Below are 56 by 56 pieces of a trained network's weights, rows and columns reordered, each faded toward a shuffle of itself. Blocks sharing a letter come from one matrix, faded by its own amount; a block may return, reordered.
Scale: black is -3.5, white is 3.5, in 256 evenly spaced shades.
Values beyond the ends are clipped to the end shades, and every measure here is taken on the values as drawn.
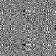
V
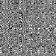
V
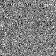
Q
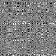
V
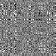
V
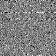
Q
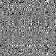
V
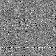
Q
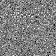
Q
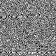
Q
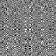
V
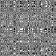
V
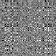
V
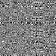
V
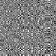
V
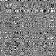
V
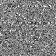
Q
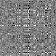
V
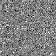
Q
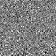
Q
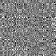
V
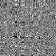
V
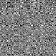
V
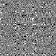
V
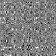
V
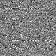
Q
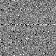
Q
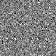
Q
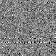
Q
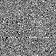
Q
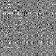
V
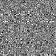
Q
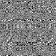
V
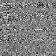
V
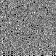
Q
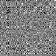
V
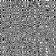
V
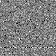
Q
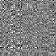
V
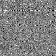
Q
